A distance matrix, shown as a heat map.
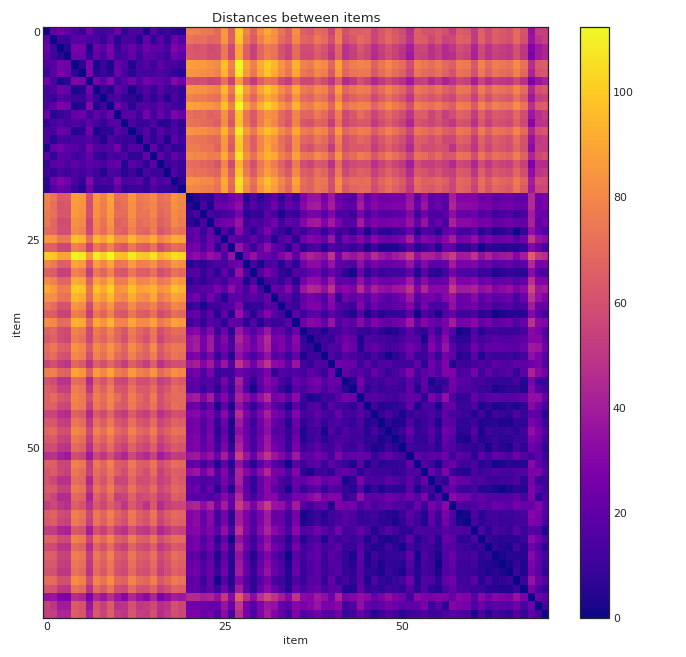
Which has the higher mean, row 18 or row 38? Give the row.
18
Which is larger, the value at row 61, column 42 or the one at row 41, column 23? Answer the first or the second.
the second
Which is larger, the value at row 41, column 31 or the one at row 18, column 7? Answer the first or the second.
the first
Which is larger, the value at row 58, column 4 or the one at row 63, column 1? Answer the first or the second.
the first
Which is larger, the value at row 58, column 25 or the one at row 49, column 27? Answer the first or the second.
the second
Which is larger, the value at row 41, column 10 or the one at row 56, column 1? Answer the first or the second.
the first
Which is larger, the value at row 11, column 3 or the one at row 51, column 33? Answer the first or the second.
the second
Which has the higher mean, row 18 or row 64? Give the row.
18
